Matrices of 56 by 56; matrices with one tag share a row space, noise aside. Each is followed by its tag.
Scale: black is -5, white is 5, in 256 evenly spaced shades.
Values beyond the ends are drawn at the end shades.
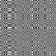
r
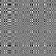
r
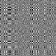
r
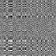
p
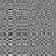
p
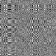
r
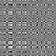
p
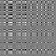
p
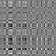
p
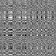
p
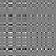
p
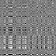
p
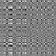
p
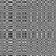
p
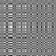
p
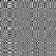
r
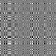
r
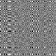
r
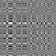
p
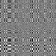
r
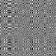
r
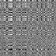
p
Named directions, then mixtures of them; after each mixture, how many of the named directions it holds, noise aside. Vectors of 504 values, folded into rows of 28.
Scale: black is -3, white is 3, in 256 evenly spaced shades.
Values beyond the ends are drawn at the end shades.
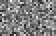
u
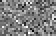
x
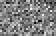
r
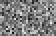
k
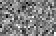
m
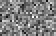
two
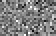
two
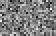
one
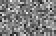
one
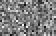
two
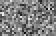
two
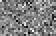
one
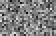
one
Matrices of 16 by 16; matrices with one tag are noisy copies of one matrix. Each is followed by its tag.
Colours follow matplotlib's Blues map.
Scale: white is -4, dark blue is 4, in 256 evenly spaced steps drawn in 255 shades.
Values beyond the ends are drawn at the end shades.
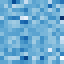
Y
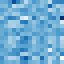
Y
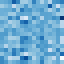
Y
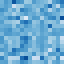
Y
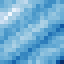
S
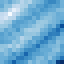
S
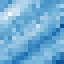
S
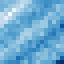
S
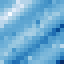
S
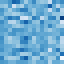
Y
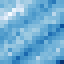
S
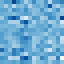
Y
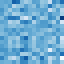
Y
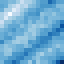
S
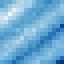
S
